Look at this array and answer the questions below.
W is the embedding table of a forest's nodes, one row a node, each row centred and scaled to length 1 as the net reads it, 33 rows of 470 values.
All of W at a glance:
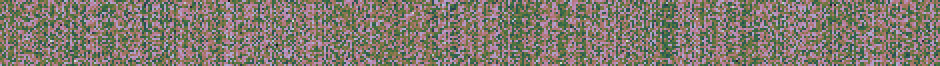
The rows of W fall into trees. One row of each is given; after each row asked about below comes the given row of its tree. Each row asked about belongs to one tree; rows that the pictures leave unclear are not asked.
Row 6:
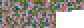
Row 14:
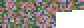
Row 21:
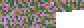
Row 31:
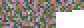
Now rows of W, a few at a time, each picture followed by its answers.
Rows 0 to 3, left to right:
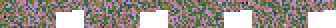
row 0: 31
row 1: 14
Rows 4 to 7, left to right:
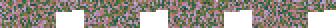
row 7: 21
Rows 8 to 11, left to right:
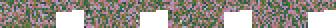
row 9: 14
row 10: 6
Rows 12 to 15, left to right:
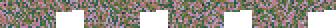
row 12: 21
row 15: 31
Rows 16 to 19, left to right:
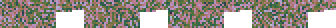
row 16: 21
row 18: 6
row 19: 21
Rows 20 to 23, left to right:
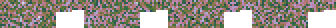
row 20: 31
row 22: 6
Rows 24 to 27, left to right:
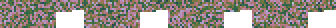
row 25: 14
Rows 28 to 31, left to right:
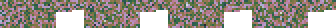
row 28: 21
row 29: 31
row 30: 6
